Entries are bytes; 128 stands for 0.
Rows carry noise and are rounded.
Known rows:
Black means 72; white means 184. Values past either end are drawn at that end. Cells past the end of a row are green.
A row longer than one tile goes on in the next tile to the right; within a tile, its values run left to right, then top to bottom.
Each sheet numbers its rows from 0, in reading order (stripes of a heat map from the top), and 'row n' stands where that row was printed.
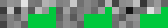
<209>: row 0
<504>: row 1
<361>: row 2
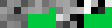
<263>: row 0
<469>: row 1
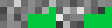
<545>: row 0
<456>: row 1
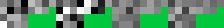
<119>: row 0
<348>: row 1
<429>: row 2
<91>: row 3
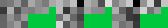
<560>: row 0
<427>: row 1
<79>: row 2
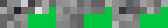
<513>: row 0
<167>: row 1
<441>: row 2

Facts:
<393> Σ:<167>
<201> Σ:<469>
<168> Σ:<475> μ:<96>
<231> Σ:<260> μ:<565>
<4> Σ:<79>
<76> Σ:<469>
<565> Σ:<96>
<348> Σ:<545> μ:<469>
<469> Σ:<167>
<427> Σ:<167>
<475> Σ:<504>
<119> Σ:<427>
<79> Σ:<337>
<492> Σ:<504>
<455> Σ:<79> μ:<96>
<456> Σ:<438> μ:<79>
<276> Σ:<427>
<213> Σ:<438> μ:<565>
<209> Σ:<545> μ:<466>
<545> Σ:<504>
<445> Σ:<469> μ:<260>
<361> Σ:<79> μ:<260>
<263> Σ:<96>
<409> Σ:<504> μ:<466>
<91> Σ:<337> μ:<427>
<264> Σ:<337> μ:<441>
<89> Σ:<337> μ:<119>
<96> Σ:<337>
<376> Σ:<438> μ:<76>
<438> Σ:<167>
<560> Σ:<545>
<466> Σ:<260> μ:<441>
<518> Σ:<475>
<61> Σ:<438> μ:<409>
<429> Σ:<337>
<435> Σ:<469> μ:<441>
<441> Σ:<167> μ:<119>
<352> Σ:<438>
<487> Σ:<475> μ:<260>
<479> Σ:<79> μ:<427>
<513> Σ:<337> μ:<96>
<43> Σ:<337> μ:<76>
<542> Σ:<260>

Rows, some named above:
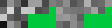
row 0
<43>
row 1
<201>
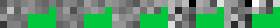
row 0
<231>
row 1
<542>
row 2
<352>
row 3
<427>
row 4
<76>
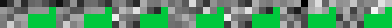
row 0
<89>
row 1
<89>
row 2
<376>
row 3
<445>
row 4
<376>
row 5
<565>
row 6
<409>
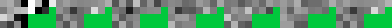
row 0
<469>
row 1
<466>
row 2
<264>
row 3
<441>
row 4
<213>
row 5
<438>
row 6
<466>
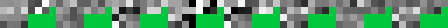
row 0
<61>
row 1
<337>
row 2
<260>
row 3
<469>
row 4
<96>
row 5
<376>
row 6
<435>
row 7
<456>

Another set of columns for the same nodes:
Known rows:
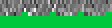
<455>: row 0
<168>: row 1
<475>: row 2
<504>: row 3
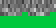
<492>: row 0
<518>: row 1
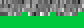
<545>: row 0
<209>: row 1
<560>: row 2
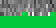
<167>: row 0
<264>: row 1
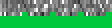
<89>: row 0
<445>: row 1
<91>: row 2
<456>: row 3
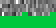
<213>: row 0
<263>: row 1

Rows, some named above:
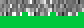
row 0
<466>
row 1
<119>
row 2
<409>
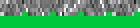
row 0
<61>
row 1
<542>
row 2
<260>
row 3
<565>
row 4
<61>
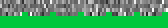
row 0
<231>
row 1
<456>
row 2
<201>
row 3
<348>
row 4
<79>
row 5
<469>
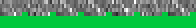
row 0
<542>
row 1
<231>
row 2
<43>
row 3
<43>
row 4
<76>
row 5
<352>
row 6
<43>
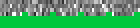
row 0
<466>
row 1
<348>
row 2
<96>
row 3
<427>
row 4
<435>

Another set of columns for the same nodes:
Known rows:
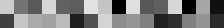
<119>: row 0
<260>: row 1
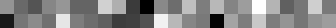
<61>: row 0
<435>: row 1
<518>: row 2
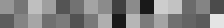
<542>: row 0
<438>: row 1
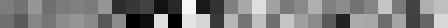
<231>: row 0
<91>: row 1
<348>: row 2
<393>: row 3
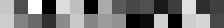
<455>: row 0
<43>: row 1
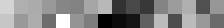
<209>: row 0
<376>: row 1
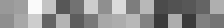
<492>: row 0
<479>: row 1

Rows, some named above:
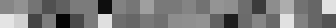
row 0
<79>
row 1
<231>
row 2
<61>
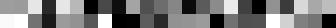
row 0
<96>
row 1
<445>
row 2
<441>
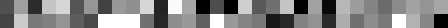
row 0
<427>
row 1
<96>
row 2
<260>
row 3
<409>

